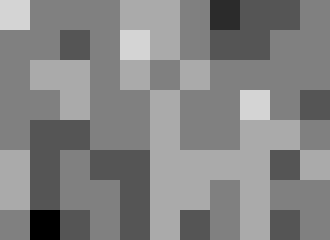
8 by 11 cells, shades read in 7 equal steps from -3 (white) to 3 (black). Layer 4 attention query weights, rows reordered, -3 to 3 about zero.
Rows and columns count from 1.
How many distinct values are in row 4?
4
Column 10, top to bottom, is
1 0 0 0 -1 1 0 1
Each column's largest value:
0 3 1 1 1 0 1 2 1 1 1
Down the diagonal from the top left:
-2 0 -1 0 0 -1 -1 0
